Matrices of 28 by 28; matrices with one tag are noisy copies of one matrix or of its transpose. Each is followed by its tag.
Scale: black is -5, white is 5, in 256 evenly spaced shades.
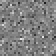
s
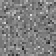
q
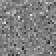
q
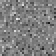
q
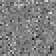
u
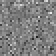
u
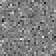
s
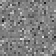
s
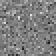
q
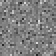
s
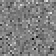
u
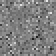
u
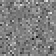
u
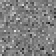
q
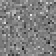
q
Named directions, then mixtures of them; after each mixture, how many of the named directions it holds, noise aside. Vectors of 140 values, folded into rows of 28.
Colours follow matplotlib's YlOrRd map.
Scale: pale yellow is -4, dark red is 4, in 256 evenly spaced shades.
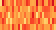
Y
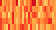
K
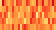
one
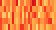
one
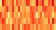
one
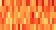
one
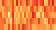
two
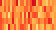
one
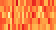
two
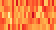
two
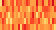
one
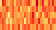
one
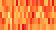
two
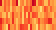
one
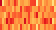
two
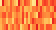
two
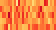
two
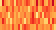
one
